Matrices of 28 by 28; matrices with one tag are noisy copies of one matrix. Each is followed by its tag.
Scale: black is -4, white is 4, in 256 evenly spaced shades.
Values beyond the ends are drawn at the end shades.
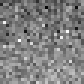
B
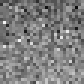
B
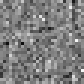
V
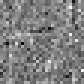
V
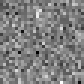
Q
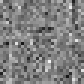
V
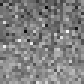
B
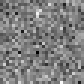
Q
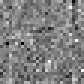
V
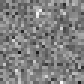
Q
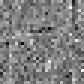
V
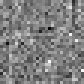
V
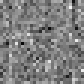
V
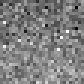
B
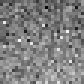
B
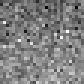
B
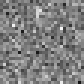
Q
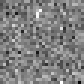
Q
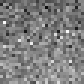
B
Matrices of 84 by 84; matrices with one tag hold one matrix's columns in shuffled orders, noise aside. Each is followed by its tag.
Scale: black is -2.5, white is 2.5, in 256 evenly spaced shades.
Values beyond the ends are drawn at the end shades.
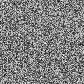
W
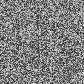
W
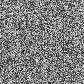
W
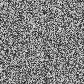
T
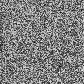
W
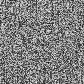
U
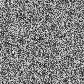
T
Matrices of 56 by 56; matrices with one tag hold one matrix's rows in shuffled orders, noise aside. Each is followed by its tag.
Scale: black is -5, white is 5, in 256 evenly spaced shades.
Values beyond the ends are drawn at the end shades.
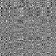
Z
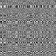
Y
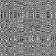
Z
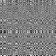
Y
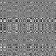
Y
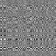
Y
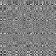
Y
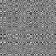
Y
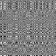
Y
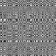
Y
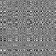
Y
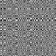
Y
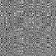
Z
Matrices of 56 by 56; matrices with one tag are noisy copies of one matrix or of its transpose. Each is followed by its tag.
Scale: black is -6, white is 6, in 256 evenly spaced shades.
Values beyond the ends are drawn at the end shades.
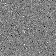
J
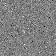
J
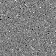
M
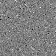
M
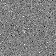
J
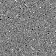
M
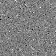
M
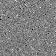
M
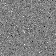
J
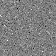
M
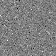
M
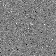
J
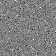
M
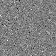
M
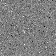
J
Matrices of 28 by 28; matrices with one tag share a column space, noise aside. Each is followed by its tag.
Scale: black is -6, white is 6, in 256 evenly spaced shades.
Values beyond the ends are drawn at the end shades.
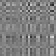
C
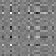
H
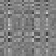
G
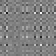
H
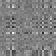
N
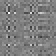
H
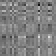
C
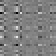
H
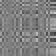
G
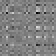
H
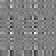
N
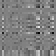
N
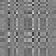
G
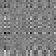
N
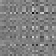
H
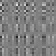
C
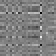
H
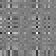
N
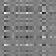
H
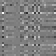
H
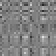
C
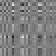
C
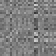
G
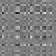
H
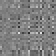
N
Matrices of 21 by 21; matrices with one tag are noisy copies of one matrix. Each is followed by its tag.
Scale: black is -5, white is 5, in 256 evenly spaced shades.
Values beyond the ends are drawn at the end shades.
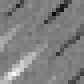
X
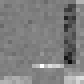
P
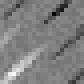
X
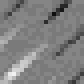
X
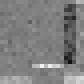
P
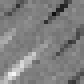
X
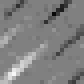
X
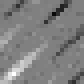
X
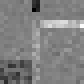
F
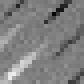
X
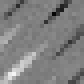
X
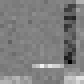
P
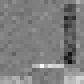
P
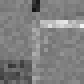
F
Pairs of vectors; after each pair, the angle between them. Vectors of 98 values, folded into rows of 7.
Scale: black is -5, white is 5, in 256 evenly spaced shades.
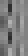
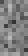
partly opposed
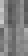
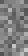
orthogonal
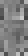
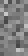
orthogonal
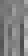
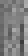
nearly parallel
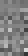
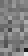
nearly opposite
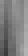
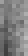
nearly parallel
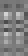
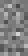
partly aligned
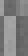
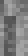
nearly opposite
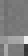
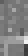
nearly parallel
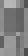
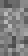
partly opposed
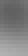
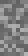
orthogonal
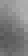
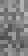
partly aligned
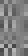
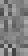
nearly opposite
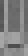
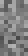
partly opposed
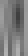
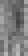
nearly parallel
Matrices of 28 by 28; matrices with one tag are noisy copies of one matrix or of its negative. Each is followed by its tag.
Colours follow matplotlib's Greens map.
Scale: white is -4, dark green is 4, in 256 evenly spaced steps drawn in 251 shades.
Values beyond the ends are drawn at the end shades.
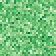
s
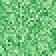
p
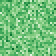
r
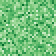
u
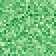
u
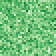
r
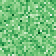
u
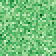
s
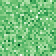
p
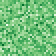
u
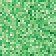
r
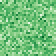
s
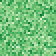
s
